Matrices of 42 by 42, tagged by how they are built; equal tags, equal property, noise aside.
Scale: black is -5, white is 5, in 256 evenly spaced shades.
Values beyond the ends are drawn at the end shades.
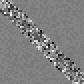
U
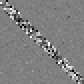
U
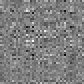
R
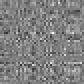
R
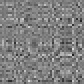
R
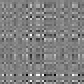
R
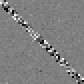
U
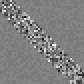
U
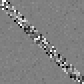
U
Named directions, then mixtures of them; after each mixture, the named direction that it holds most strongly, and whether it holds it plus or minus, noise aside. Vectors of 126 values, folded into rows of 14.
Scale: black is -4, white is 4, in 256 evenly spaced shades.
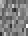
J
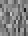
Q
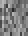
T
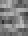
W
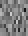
Q, plus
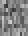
T, plus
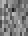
T, plus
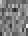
J, plus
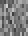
T, minus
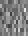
Q, minus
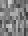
Q, plus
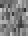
W, minus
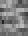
W, plus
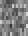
J, plus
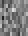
T, minus
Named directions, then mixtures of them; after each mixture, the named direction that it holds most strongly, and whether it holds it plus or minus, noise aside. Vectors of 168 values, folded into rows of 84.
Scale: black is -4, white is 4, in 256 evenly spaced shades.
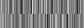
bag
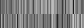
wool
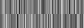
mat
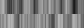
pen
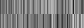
wool, plus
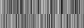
bag, plus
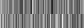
bag, plus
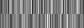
bag, minus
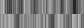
pen, plus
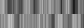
pen, plus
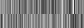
wool, minus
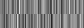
mat, minus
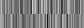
bag, plus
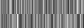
mat, minus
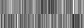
wool, minus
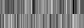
pen, plus
